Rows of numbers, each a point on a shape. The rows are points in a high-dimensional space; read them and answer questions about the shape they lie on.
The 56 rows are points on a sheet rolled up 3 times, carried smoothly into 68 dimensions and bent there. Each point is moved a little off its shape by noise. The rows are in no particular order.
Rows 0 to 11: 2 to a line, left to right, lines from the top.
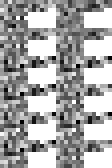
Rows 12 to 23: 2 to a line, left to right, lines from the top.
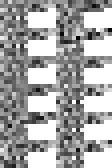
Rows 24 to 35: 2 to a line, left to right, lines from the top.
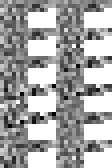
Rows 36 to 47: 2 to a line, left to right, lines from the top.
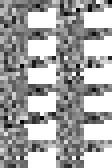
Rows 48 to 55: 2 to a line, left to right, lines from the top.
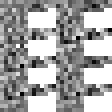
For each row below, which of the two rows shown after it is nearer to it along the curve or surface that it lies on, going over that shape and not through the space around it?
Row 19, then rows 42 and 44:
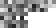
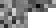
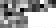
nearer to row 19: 42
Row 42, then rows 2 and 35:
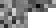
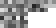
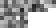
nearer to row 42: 2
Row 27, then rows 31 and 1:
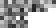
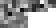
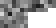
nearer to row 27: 31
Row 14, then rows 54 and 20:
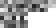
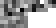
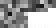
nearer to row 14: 20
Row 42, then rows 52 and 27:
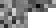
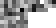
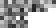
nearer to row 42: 52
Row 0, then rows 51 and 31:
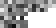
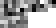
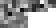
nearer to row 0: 51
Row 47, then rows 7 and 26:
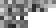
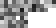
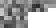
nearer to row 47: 7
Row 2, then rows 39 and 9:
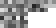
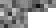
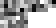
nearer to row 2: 39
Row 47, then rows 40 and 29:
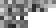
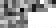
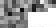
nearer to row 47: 40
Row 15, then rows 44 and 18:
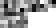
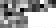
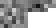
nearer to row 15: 44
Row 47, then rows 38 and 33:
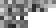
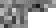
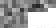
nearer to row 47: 38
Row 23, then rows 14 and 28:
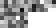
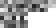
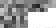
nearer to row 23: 28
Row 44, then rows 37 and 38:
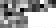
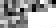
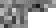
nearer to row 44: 37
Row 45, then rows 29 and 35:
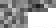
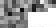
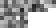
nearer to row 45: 29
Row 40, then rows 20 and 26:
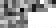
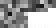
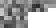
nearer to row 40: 20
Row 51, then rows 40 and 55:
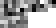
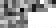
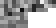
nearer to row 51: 40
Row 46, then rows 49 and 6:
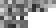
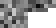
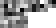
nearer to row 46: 49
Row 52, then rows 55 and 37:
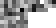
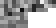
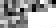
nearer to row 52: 55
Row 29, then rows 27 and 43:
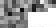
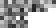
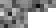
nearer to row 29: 43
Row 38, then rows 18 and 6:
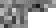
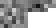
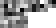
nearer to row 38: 18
